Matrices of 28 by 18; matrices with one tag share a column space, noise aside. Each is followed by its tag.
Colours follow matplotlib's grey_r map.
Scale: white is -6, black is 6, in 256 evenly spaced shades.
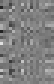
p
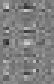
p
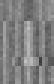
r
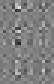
p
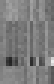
r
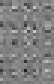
p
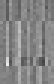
r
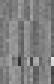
r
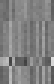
r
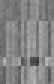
r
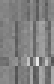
r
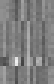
r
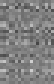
p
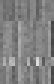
r
